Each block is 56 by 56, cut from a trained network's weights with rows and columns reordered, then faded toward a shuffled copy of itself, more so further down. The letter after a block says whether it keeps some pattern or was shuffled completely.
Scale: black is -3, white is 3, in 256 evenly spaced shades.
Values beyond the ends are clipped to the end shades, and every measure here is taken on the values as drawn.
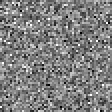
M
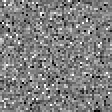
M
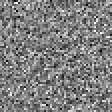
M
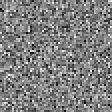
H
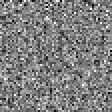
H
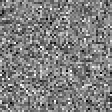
H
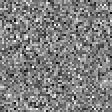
H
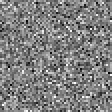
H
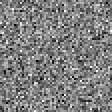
H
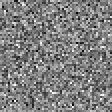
M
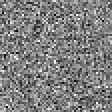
H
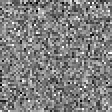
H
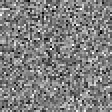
M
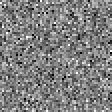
M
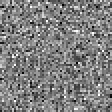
H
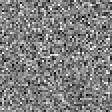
M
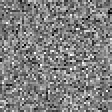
M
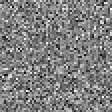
H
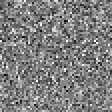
M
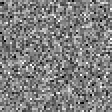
M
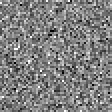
M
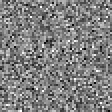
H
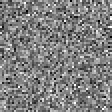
M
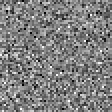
M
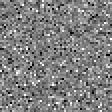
M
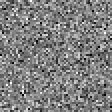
M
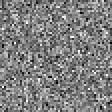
M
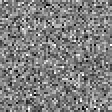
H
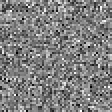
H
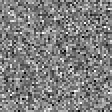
M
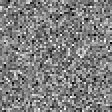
M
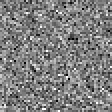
M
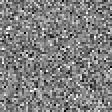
M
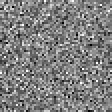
M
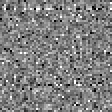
H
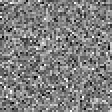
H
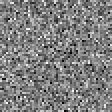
M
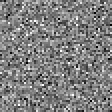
M
